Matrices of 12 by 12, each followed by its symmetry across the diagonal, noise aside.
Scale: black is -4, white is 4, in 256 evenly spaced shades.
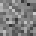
neither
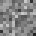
symmetric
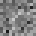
symmetric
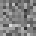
antisymmetric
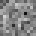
symmetric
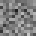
neither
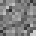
symmetric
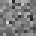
neither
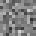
antisymmetric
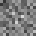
symmetric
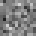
antisymmetric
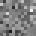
antisymmetric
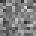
neither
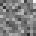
neither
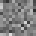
antisymmetric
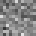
neither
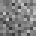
antisymmetric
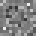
symmetric
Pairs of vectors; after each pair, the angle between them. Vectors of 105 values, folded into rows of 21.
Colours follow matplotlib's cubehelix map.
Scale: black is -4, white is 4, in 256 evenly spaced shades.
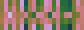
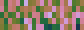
partly opposed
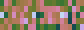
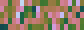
orthogonal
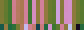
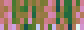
nearly opposite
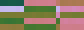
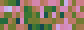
partly aligned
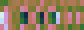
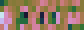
nearly parallel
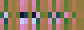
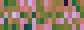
partly aligned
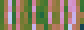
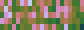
orthogonal
